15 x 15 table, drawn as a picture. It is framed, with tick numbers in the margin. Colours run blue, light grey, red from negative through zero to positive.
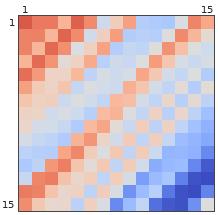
The top left is the ninth with the highest average. The ninth with the lowest average is the bottom right. The halves do not mirror each other. There is an overall slope up to the top left. The grain runs diagonally up to the right.
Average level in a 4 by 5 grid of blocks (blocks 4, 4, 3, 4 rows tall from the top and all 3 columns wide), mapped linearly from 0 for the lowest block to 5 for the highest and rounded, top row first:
54333 | 43332 | 24331 | 43210
